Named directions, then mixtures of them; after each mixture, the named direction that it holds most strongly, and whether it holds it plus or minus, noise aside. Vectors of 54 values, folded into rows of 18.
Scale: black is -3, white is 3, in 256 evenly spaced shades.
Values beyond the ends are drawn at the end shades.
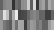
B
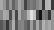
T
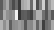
B, plus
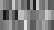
B, minus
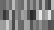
T, minus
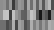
T, plus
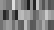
B, minus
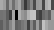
T, plus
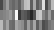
T, minus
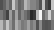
T, minus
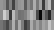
T, plus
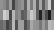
T, plus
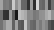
B, minus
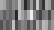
T, plus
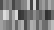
B, plus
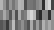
T, plus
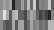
B, plus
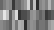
B, plus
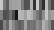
B, minus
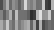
T, minus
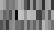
T, plus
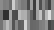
B, minus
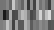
B, minus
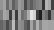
T, plus
